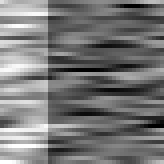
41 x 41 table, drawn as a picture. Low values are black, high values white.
Calmest part: top middle. Grain: streaks across. Seam: vertical, 30% of the way across, the left part higher.
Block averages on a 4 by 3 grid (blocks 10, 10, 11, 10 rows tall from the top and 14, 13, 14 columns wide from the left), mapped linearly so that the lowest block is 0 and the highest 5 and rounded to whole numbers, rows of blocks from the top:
411
401
400
511
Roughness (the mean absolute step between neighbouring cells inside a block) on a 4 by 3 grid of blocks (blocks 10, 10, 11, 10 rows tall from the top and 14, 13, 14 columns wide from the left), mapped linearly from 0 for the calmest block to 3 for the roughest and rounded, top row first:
2 0 2 / 2 3 1 / 1 1 2 / 3 1 1
